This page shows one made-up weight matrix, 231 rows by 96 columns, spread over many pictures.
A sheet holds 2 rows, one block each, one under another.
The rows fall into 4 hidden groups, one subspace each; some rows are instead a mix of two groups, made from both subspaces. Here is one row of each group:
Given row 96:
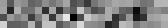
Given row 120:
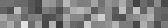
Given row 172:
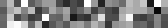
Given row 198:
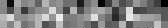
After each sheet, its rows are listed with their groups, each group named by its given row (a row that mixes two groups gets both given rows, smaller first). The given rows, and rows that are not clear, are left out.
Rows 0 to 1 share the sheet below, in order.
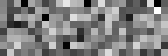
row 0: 172
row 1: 96 and 198
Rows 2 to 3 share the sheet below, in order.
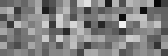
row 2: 198
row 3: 96
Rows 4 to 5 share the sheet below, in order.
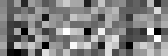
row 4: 172
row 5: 172
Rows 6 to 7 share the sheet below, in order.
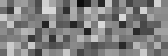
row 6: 198
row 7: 120
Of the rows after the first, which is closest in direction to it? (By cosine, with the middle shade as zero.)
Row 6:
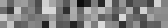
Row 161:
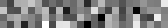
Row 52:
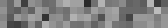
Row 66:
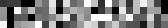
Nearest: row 66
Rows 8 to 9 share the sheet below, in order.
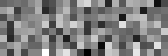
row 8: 198
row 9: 120
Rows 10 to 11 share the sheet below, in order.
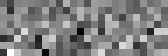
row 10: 120
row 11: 172 and 198
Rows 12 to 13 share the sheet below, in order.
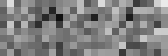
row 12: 120 and 198
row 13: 198
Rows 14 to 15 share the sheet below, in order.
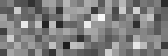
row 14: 120
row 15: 96
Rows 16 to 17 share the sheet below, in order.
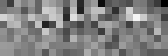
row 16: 96 and 198
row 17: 172 and 198
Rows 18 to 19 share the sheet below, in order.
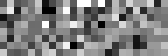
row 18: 198
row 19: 96
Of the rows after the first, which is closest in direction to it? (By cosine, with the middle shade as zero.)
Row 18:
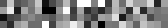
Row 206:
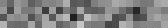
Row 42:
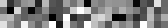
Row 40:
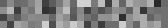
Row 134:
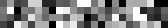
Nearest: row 40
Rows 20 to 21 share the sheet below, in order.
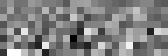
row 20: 96
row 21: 172
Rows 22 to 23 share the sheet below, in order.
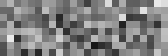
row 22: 198
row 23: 120
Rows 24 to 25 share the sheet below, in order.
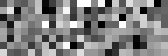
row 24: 198
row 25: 96
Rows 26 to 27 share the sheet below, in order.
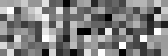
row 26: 120 and 172
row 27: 198
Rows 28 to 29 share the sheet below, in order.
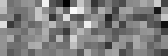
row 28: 96 and 172
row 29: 96 and 172
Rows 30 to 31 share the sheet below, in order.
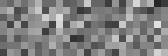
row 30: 120 and 198
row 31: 120 and 172
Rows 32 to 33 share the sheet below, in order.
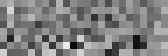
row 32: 120
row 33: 96
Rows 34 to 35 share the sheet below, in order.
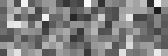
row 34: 172
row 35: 172 and 198
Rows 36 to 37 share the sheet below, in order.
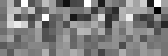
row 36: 172
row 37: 198
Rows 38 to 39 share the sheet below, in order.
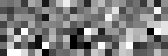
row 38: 172
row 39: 172
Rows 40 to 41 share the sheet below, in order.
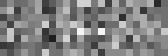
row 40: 198
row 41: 198
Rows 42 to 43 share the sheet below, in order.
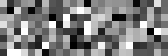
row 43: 172
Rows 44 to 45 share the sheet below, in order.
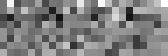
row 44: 198
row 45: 96
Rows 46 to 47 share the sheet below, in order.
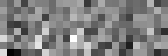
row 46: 172
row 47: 172
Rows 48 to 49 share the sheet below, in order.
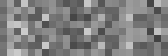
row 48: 172
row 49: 172
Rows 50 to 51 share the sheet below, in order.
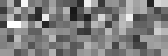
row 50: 172
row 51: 96 and 198
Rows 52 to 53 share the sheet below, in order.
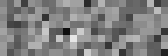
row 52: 172
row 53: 96 and 172
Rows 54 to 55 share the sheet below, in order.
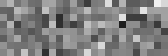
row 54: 198
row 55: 120
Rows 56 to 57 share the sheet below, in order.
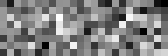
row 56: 198
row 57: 120 and 172
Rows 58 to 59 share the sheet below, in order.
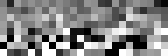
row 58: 198
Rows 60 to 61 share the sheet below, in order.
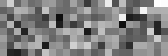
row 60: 198
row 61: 172
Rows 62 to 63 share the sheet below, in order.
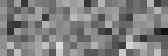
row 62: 172
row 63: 198
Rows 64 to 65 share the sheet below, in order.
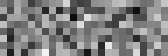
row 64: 96
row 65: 120
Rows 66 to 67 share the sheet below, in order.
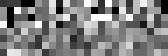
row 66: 120
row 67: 172
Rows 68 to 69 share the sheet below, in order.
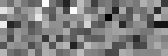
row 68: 172
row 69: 96
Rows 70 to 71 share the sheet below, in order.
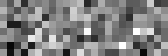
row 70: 172
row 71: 120
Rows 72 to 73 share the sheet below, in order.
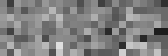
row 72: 198
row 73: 198
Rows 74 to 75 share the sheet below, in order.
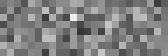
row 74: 96 and 172
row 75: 198
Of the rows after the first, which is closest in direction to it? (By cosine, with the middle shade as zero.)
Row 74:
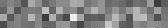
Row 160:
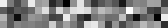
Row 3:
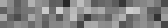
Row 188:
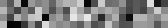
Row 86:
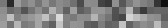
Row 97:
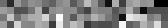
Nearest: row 3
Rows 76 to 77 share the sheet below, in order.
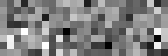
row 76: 172
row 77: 120 and 172
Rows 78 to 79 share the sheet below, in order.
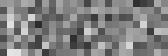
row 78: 120
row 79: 172
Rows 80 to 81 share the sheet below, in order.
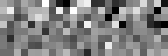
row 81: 120 and 172
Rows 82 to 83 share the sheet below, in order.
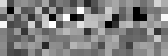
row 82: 96
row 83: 172
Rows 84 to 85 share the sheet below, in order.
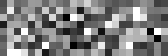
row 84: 96
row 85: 172
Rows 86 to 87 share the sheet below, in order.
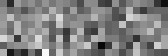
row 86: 198
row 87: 120 and 172
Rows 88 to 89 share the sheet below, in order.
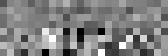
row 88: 96
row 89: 120 and 198
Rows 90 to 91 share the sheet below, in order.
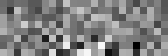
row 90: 120
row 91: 96 and 120
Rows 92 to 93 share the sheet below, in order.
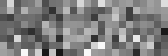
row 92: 198
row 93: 120
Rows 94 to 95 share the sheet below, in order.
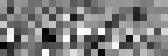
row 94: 96
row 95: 198
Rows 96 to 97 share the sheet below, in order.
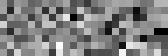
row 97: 198
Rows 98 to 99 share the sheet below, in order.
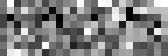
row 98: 198
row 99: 172
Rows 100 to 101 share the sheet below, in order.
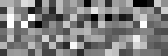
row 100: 120
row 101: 96
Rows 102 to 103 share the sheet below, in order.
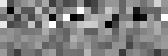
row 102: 96
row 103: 172 and 198
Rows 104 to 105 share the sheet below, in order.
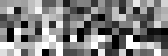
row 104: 120
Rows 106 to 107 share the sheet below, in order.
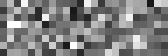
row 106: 172
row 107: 96
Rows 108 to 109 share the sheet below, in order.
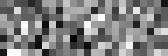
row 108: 120
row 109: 172
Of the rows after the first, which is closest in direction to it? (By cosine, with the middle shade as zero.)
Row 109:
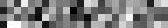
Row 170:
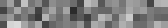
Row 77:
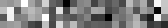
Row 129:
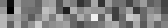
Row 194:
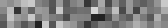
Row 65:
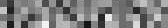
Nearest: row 170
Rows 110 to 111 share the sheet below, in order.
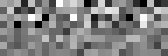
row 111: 96
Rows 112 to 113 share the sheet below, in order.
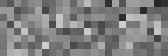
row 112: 198
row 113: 172
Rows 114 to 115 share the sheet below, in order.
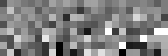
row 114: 96
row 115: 198
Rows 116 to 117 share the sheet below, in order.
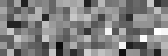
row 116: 172
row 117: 198
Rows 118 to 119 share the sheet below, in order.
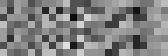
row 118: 96
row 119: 96
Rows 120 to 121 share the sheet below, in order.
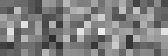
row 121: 198
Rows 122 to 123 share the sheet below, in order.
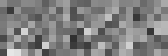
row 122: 96 and 172
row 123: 172
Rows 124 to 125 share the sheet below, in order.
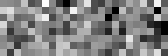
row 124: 172
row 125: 96 and 198
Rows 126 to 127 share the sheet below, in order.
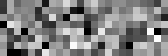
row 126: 96 and 172
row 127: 172
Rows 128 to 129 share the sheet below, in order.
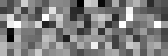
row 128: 172 and 198
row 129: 120 and 198
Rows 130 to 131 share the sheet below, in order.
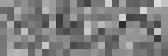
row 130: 198
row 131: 172
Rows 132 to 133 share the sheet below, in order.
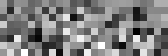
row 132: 96
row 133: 120
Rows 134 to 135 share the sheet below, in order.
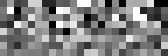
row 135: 96
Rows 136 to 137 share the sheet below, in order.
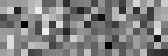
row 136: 120
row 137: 120 and 172
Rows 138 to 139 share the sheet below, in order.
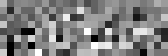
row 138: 96
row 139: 120
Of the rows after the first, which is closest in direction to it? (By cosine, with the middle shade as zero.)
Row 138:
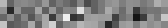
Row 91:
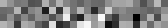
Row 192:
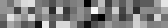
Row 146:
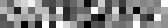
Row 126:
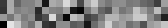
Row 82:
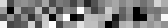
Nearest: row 82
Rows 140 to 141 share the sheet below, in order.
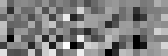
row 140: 96
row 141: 96
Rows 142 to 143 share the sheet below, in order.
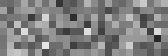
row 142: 120 and 172
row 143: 172
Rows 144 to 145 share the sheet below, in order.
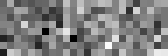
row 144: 120 and 198
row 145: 172
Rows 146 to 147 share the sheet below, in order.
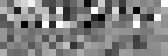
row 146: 120
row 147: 96
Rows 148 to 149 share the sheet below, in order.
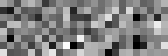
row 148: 96 and 172
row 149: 96
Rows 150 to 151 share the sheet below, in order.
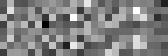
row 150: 96 and 120
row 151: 96
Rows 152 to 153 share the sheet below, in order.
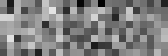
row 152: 198
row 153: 120
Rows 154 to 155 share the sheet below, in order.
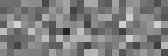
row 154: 172 and 198
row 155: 96
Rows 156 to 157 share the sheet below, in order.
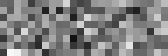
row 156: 96
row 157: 172
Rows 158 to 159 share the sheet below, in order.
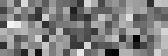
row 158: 172
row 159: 96 and 120
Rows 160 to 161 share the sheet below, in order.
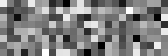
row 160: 96
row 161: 120
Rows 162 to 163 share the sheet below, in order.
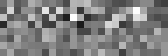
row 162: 96
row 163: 198
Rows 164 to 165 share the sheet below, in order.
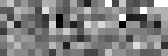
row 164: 198
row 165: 96
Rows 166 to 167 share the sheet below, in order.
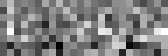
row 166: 120
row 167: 198
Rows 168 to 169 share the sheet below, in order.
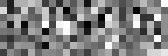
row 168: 120
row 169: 172
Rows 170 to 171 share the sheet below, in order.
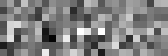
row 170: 172
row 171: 198
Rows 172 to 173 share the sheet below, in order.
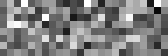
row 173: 96
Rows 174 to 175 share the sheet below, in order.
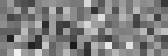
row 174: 120
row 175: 120 and 172
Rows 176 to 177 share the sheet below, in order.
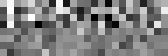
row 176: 120
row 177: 172 and 198
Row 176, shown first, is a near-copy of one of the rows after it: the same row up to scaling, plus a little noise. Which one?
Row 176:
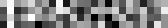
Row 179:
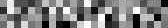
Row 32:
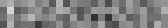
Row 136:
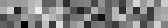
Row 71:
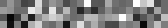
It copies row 32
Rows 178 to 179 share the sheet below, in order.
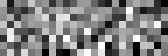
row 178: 96 and 198
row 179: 120
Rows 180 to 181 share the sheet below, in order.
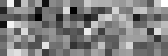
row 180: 172 and 198
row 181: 172
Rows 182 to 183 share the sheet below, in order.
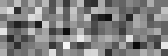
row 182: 120 and 172
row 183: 96
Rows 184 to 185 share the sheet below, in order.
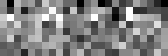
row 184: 198
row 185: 120
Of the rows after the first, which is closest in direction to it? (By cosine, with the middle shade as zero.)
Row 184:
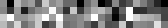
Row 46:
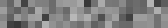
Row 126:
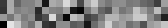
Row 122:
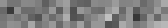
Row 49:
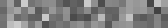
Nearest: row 49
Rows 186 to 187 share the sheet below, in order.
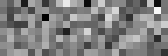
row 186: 172
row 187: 96 and 172
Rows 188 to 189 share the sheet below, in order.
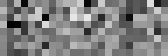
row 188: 172
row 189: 172
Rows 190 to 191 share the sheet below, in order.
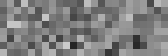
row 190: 172
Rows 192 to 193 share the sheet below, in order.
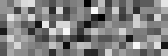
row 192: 120
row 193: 96
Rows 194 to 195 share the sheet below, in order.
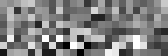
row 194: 120
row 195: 96
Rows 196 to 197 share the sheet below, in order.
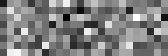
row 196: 96
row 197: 172
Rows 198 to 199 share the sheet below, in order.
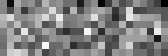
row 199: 172
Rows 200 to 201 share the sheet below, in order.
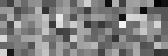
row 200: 198
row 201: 120 and 172
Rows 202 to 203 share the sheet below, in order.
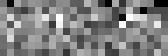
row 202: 198
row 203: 120
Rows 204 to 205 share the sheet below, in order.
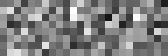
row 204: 96 and 172
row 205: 172
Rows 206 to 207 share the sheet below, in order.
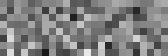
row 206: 96
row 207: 120
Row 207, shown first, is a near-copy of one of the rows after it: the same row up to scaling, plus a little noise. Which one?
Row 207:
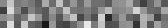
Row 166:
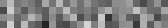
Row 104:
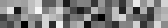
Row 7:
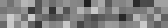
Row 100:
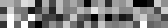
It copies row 166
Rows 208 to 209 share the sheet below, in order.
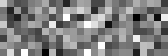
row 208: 96 and 120
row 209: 120
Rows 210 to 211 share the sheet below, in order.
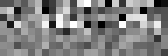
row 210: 198
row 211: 96 and 172
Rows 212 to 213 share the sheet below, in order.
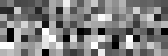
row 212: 120 and 172
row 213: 198
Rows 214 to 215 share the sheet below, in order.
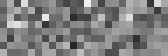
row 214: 172
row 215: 96
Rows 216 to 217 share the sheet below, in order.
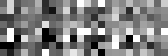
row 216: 198
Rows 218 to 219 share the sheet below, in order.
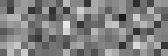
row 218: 120
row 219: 96 and 120
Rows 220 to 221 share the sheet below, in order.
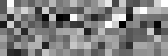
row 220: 96 and 198
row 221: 172
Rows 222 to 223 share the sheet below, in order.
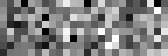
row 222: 172
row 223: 172 and 198
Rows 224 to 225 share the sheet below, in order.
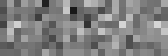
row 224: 172 and 198
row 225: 198
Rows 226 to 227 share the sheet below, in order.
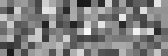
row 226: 198
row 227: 120 and 198
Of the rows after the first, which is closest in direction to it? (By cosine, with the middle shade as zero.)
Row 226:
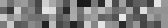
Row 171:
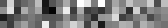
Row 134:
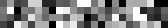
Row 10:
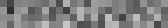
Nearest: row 10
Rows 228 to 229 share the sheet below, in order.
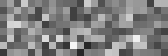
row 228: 172
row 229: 96
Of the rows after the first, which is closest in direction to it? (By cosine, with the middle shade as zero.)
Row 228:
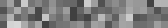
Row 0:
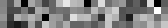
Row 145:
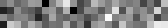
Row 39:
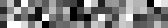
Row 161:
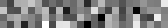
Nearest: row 39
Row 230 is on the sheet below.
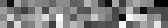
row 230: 198
